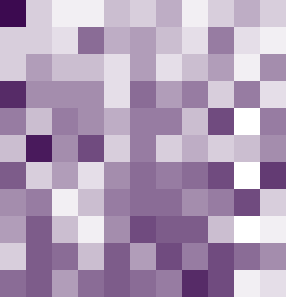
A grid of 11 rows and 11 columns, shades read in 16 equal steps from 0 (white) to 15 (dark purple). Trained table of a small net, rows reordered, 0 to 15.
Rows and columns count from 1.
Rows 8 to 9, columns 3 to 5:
1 4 8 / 4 1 7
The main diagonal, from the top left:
15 3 4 7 5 8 8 7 4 9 2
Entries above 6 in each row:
1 2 1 7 7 5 7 8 5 8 8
